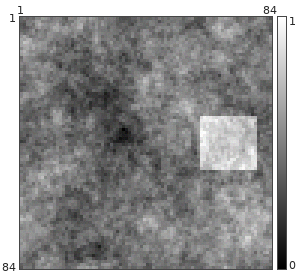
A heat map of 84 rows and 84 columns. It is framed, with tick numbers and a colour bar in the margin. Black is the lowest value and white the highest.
Ninth with the highest average: middle right. Ninth with the lowest average: centre. Odd patch: higher, in the middle right. Stripes: none.
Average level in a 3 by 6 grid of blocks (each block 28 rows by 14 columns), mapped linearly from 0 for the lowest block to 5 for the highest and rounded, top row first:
3 1 1 3 3 2
2 1 0 2 5 4
3 1 2 2 3 4
